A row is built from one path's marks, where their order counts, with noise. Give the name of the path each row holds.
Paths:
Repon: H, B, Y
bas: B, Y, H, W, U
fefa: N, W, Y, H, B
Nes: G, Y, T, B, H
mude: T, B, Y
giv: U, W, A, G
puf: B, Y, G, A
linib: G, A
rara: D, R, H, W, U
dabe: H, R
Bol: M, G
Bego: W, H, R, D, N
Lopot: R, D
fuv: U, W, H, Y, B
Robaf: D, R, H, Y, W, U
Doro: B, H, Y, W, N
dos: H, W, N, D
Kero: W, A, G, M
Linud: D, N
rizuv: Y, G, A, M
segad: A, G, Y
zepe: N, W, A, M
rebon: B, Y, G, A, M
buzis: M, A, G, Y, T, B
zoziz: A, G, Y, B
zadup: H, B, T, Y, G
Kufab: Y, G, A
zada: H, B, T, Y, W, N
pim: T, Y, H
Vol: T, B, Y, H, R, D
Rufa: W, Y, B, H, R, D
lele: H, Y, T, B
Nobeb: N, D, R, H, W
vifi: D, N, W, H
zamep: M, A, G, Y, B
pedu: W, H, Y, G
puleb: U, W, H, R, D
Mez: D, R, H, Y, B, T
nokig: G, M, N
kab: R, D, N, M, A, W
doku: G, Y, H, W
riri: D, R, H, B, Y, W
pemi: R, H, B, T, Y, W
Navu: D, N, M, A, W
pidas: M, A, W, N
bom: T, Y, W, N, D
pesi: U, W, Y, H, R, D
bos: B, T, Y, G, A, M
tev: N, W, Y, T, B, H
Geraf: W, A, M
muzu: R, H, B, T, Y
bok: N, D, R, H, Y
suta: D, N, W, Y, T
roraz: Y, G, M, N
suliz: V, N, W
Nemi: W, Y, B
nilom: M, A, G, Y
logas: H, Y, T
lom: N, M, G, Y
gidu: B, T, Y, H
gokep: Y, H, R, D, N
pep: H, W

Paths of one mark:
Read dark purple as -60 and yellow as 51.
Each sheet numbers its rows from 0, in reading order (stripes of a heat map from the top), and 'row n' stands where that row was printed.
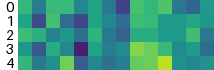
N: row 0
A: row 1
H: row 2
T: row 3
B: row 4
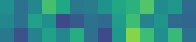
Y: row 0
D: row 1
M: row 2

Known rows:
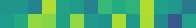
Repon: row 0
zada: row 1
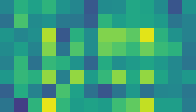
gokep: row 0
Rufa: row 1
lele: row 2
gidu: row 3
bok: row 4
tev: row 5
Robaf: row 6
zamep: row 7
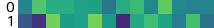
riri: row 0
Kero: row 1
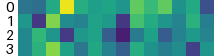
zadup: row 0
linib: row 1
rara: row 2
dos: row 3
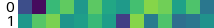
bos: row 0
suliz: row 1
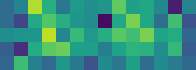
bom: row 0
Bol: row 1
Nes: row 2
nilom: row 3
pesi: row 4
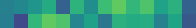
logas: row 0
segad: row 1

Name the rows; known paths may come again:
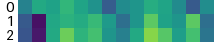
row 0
gokep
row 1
rizuv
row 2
rebon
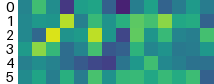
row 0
rara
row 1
Nes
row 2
pidas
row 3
Nobeb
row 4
Lopot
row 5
pim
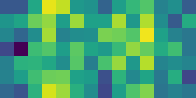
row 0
lom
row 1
zada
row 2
mude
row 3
bos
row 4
pemi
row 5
pedu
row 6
roraz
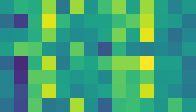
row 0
tev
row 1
zamep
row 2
Nemi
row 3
vifi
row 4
buzis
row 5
puf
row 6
zoziz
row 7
Geraf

